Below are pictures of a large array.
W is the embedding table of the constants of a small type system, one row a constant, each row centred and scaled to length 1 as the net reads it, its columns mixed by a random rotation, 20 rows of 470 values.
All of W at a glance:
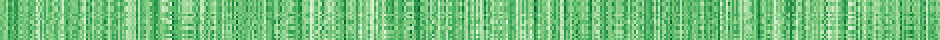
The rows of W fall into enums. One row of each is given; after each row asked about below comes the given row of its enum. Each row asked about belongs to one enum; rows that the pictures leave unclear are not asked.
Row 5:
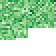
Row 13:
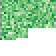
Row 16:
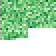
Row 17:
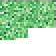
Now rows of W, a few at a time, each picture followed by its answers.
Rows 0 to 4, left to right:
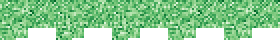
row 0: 5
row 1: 13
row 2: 13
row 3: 5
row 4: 5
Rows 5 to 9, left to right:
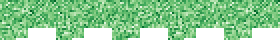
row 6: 13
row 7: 16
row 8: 13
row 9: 5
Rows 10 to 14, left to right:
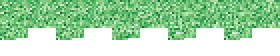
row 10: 17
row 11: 17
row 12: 16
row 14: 13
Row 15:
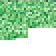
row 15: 16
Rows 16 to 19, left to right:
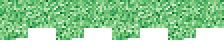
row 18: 16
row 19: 17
